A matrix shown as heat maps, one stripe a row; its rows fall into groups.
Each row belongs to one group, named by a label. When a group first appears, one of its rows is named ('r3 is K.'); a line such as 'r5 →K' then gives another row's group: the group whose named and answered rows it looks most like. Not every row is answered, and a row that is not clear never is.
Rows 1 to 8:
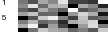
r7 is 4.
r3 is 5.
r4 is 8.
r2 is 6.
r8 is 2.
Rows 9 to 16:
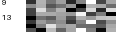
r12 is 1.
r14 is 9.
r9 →9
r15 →2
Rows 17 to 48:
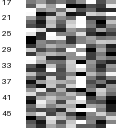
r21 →5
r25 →5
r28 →1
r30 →1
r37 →1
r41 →1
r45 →4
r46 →2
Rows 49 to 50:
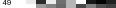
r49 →5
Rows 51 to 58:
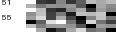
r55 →4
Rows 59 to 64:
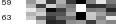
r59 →4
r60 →5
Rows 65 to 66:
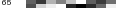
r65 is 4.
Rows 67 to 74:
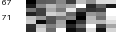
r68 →1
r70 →2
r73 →9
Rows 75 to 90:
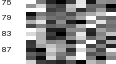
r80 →4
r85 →9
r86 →1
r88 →5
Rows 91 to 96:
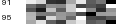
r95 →5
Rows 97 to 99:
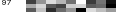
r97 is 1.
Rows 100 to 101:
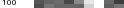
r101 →9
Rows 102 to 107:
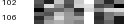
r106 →1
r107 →1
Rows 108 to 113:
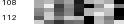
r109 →4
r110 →8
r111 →8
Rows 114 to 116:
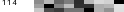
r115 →2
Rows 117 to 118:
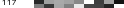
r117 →1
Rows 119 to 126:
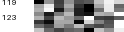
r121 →4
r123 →5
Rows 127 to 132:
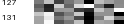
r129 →2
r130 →6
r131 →4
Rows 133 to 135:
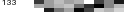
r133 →1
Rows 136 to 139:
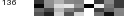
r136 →1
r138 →5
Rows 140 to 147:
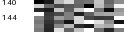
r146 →2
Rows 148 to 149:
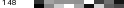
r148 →1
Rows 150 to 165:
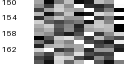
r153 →2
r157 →8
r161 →1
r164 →2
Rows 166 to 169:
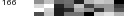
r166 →8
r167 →6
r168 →6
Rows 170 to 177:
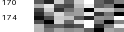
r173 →1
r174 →2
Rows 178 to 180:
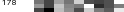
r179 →5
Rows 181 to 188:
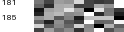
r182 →2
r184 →1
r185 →8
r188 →9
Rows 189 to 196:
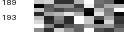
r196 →5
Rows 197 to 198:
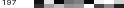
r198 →1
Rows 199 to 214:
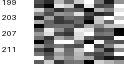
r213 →5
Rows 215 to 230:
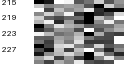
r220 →4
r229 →4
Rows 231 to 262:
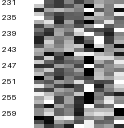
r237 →9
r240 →9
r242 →6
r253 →5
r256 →4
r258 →8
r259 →8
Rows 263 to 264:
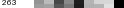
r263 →8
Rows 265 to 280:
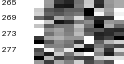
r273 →5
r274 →1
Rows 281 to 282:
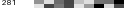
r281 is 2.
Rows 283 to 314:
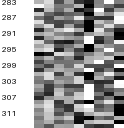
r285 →9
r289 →4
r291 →8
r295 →4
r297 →8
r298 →9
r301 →4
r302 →6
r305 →5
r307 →1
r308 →4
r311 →8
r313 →8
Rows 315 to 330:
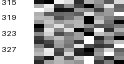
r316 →4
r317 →6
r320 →6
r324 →1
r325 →5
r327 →4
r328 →4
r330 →1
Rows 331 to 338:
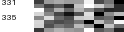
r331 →1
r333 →5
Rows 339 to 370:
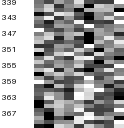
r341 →8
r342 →2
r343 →4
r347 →6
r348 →4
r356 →4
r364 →2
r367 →5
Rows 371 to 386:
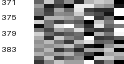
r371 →8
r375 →1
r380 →5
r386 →1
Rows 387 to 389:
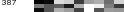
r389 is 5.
